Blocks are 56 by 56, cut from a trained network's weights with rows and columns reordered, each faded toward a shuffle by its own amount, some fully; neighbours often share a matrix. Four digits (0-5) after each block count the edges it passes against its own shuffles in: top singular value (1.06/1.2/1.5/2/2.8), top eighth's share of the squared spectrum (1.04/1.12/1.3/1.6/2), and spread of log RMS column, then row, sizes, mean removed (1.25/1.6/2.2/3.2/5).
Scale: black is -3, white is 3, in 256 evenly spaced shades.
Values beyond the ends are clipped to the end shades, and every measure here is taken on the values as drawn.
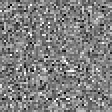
2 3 1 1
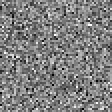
1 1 0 0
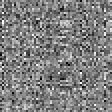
4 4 2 2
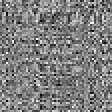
4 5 3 2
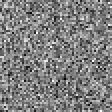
0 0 0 0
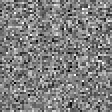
3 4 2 1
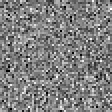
2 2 1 0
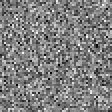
0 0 0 0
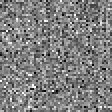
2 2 0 1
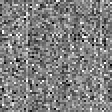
2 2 0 1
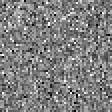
0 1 0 1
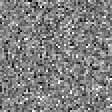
0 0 0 0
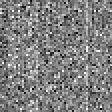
2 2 1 1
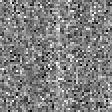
1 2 0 1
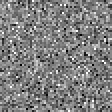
0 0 0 0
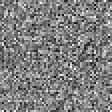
3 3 1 1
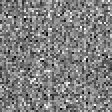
1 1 0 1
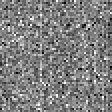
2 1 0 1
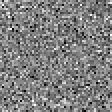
2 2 0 0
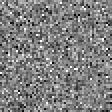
1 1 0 0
